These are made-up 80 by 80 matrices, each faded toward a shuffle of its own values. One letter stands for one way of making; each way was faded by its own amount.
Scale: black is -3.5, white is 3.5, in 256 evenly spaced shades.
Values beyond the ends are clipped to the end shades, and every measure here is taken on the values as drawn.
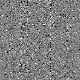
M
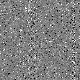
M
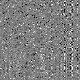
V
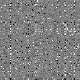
V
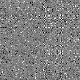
V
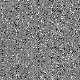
M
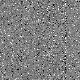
M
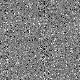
M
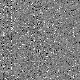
M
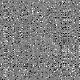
V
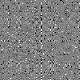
V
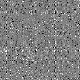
V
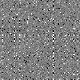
V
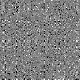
V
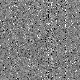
M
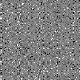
V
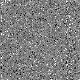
M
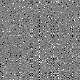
V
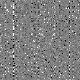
V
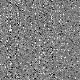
M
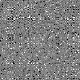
V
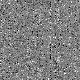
M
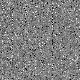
M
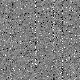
M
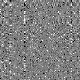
V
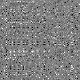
V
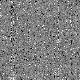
M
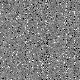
M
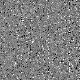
M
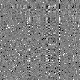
V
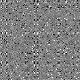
V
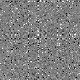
V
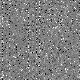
M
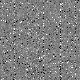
M
